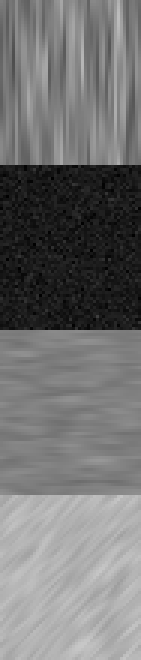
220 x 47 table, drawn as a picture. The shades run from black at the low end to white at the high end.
The table splits into 4 rows of 1 panel. Panel 1,1: middling, streaked downward. Panel 2,1: very low, fine-grained, faint in contrast. Panel 3,1: middling, streaked across, faint in contrast. Panel 4,1: high, slanting up to the right, faint in contrast.
